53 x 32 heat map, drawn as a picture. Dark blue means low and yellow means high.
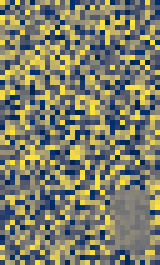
Calmest part: bottom right. Odd patch: calmer, in the bottom right. Odd rows or columns: none. Stripes: none. Histogram: flat. Grain: fine.
